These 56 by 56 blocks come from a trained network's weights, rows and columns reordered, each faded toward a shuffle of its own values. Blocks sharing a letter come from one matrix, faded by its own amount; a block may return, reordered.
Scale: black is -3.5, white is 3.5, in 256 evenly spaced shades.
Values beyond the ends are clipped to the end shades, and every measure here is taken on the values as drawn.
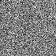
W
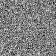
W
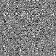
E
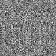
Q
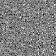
E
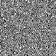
E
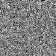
E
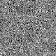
E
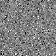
E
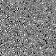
E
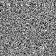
Q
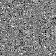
E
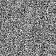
W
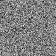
W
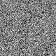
W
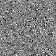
E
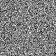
W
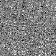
E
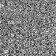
Q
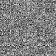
Q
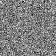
W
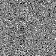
E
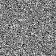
W
